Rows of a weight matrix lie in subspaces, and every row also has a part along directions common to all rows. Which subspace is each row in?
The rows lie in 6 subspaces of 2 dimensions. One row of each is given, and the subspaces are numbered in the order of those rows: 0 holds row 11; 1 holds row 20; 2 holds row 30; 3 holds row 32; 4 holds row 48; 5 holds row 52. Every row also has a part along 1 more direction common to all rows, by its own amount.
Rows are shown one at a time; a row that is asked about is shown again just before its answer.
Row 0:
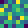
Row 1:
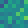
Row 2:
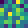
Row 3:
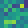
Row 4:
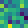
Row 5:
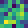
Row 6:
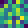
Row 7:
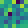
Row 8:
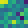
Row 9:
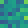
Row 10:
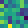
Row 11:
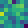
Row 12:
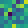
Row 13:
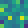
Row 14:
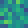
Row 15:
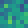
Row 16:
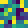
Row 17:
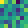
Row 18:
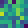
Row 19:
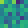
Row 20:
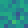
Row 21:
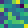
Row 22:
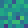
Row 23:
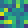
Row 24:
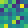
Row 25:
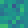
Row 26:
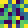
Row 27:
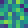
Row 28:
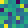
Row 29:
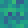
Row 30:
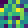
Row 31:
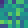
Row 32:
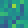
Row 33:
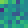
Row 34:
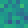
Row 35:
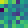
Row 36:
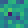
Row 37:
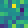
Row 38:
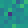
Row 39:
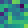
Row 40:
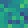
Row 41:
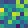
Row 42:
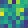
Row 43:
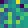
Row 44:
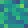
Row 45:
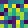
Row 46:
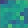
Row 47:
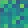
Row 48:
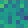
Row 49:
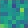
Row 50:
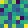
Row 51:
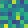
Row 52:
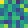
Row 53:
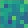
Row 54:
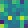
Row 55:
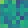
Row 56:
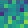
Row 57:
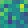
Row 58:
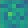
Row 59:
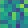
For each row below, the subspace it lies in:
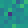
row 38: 2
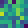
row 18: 0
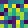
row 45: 5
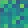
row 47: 3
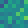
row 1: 4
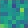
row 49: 3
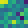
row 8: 4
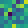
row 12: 2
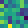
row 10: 4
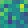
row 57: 0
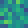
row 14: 5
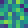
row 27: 5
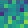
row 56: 0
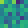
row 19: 2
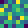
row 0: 1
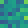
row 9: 4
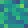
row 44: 0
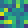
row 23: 5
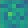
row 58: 2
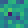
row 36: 2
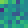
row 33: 5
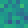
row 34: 4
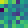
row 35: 5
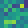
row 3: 3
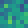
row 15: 0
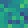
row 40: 4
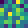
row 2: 2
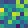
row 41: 5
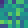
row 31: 1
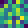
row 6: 0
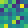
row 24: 3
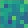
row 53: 0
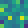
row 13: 1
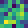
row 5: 3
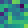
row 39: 0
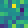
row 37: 3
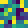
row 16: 1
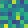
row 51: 1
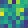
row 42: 0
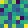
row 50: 1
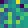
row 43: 0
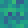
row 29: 2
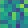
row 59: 5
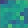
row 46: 4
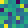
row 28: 0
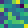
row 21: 0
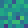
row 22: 1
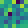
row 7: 2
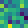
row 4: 4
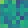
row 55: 2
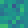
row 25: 3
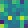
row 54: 1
